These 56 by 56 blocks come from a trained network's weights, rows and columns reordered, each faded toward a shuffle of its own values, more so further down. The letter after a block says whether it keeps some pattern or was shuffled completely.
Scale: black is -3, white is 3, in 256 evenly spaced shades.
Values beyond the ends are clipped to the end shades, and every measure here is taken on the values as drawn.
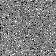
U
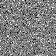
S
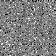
S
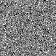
S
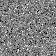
U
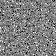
U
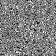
S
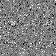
S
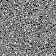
S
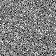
U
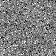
S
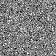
S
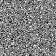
S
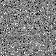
S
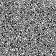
U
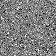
U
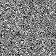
U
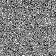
S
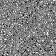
U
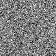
S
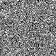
S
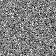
U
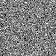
S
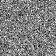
S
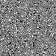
U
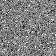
U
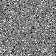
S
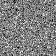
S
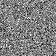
U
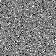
S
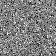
U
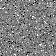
U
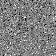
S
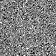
U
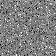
U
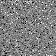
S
